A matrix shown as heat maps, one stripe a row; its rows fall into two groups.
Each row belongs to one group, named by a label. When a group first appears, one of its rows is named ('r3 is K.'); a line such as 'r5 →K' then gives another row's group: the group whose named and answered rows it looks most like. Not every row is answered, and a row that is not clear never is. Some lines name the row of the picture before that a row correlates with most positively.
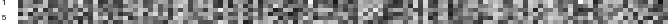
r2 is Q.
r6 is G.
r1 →Q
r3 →G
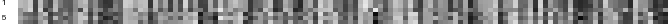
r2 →G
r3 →G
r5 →G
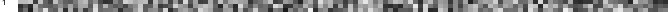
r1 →G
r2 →Q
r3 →Q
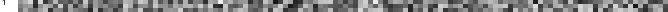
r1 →G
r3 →Q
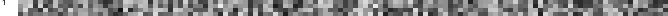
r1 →G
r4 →Q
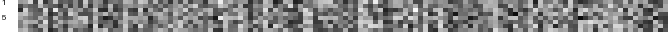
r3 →Q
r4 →Q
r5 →G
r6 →Q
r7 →Q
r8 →Q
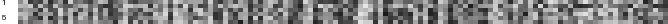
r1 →Q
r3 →Q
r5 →Q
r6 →Q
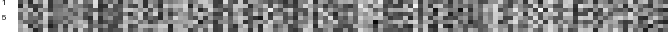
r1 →Q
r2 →Q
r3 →G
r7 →Q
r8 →Q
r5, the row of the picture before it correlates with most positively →5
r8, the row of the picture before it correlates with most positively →5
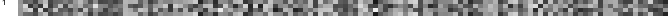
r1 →G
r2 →Q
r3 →G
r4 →G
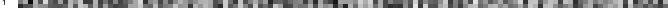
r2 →Q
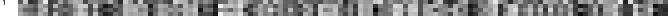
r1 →Q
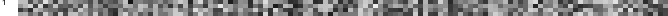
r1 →Q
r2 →G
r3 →Q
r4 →Q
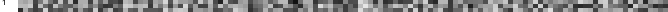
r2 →G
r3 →Q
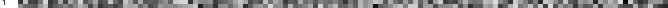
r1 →Q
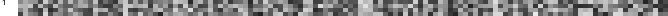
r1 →Q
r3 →Q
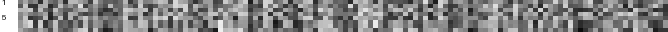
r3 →G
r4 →Q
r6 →G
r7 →G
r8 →G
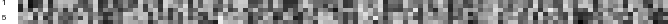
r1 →Q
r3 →Q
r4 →G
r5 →G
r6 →G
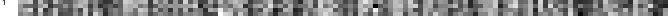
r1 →G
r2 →G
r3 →G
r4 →G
